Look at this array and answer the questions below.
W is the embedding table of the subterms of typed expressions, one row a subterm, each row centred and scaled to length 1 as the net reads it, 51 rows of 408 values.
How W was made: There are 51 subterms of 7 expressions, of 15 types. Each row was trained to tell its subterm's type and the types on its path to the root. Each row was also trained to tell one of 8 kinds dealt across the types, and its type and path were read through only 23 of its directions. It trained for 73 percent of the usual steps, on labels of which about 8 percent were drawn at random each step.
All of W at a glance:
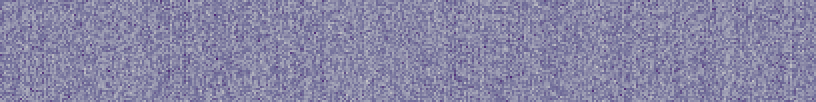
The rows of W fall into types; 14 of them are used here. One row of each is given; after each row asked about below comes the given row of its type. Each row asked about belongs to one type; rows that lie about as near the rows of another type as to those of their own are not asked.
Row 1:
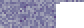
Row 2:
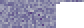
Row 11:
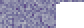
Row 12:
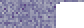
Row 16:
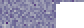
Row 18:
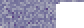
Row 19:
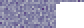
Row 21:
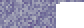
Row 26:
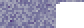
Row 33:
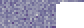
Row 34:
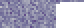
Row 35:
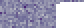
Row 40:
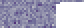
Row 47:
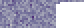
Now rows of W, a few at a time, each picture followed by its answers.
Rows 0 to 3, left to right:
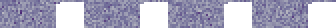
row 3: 40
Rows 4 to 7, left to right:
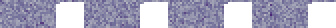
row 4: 11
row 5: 19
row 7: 18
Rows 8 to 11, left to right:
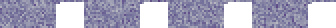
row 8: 16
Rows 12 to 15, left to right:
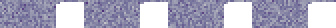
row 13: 26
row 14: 26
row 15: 21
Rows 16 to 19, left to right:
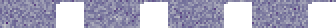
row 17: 18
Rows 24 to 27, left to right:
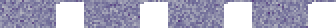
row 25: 1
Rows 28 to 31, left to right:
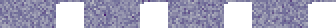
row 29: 18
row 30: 33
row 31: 47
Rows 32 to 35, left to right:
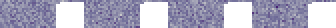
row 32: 33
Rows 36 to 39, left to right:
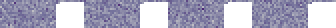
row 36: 21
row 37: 11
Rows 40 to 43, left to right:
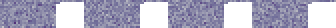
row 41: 40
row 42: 40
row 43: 35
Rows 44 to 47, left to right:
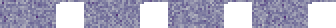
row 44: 21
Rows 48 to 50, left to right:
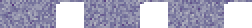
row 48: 33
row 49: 19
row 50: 26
